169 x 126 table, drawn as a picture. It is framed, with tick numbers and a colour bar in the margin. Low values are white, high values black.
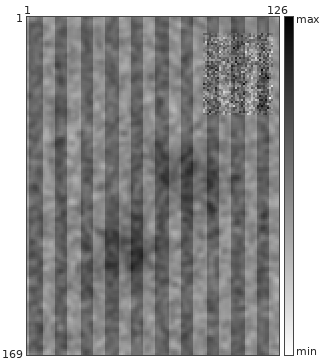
An odd patch, rougher than its surroundings, sits in the top right. There is no overall slope. Stripes running up and down repeat 10 times from left to right. The top right is the roughest part. Two bumps rise from the field.
